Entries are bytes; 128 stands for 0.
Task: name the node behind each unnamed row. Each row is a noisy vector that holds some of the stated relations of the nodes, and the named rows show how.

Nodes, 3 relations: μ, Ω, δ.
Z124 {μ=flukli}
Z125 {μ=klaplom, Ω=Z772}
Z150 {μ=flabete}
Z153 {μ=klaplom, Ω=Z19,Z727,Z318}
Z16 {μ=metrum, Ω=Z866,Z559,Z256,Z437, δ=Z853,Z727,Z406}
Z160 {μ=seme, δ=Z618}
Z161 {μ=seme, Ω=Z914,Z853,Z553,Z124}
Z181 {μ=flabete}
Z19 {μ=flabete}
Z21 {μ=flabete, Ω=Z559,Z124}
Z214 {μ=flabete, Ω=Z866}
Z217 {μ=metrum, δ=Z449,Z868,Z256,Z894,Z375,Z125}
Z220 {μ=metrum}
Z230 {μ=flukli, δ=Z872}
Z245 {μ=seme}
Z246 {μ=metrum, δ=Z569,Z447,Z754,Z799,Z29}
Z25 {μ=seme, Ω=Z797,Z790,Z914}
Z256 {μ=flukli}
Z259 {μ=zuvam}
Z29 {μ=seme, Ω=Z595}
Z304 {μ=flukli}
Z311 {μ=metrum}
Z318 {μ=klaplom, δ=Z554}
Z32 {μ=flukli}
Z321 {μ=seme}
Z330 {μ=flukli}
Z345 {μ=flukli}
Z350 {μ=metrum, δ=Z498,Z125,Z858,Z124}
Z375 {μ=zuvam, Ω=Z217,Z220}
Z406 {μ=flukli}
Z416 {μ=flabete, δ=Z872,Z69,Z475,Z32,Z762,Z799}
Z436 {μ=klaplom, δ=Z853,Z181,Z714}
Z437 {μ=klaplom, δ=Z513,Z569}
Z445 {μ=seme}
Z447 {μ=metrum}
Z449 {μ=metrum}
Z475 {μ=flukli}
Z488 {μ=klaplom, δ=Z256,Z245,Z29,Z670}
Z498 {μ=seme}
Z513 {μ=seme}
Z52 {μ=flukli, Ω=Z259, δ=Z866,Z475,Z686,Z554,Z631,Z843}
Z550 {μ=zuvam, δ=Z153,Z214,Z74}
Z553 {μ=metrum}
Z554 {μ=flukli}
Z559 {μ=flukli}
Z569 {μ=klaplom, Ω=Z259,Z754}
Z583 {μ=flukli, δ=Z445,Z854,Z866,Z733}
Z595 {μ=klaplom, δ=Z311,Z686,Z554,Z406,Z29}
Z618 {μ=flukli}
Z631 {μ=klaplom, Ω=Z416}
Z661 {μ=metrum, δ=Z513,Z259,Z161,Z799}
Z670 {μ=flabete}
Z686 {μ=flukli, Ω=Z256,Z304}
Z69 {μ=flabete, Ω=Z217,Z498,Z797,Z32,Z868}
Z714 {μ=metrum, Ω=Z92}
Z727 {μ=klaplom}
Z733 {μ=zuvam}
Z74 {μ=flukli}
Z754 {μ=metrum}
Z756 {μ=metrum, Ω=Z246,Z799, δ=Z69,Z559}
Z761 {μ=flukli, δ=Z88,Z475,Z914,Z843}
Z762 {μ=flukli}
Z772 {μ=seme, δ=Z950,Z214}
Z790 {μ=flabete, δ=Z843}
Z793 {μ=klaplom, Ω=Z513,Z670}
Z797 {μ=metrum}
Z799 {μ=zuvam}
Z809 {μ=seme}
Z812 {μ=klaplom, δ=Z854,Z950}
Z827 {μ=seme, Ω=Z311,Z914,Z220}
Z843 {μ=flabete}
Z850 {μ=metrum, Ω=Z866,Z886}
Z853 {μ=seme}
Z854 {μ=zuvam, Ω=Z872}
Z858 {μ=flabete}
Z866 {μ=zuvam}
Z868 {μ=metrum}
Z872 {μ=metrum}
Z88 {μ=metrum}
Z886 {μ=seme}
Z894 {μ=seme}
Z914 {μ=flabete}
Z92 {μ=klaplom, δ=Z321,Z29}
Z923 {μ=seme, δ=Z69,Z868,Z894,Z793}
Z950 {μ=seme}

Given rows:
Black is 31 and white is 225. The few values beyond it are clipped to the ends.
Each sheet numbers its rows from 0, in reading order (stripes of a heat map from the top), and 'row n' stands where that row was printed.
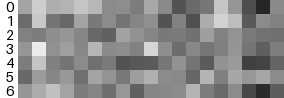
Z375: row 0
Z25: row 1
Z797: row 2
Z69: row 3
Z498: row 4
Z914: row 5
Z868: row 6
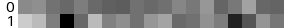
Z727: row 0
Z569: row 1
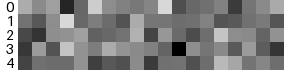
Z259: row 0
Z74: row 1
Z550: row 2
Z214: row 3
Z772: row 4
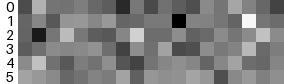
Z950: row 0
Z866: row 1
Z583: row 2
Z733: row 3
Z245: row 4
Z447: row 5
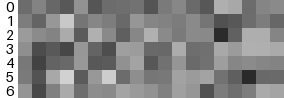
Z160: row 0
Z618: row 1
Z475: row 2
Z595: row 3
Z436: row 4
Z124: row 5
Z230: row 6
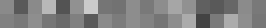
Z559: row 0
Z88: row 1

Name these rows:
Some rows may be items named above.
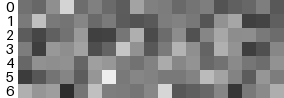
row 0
Z74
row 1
Z498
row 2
Z812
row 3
Z350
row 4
Z670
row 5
Z21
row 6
Z259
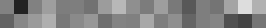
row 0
Z761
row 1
Z858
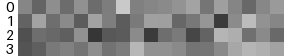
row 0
Z756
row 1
Z843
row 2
Z772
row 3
Z790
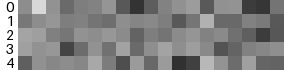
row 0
Z894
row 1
Z714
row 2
Z793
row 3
Z754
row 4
Z854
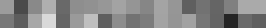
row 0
Z230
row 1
Z124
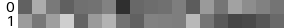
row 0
Z853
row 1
Z256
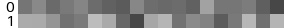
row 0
Z153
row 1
Z799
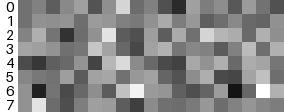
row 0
Z850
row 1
Z670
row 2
Z161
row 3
Z799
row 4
Z16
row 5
Z686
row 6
Z52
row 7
Z29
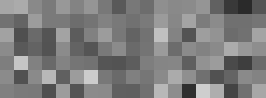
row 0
Z125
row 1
Z553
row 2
Z488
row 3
Z318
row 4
Z498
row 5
Z559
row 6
Z923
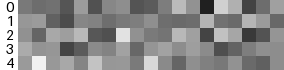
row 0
Z923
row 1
Z631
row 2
Z217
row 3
Z754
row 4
Z69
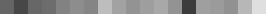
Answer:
Z416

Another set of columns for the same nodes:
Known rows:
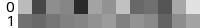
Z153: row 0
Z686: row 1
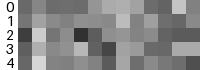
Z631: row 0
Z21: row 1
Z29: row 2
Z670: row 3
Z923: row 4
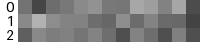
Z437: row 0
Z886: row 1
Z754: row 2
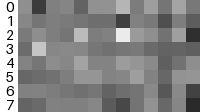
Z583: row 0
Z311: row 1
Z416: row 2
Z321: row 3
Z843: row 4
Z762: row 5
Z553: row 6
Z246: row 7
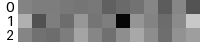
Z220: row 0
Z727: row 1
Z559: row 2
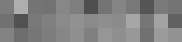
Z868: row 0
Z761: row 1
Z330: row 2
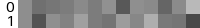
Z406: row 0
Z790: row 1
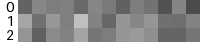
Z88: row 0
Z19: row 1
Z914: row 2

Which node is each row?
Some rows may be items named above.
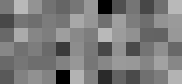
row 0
Z714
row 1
Z569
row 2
Z69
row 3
Z866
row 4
Z488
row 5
Z854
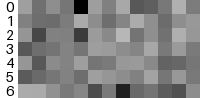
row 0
Z550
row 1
Z559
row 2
Z812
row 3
Z52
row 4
Z914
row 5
Z52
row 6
Z853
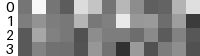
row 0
Z125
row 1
Z416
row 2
Z850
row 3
Z259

